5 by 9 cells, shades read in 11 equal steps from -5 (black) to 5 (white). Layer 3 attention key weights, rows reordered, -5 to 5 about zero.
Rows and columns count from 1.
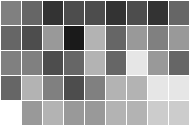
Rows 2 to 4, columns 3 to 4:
1 -4 | -2 -1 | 0 -2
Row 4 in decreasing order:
4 4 2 2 2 0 0 -1 -2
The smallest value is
-4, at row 2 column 4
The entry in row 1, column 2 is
-1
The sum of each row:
-17 -3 2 11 20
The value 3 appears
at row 5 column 8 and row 5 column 9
